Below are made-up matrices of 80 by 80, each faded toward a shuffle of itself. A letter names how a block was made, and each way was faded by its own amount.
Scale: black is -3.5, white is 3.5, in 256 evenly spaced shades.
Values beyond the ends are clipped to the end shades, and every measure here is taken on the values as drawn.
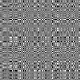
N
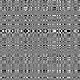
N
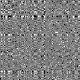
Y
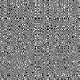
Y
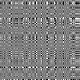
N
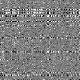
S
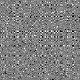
Y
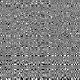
S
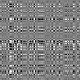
N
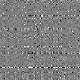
S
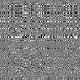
S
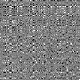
Y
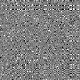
Y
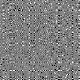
Y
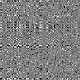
Y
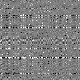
S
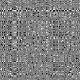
Y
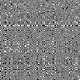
Y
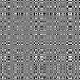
N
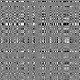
N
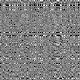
S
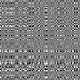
N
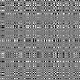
N
